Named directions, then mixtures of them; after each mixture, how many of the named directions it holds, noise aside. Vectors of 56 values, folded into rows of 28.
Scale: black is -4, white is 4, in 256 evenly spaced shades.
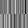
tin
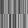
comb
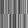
one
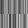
one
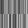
one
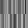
two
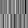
one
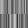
two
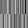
one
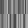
two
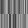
one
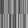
one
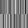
one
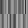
two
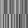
two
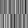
one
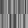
two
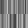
two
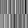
one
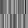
two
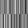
two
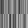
one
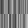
one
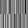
one
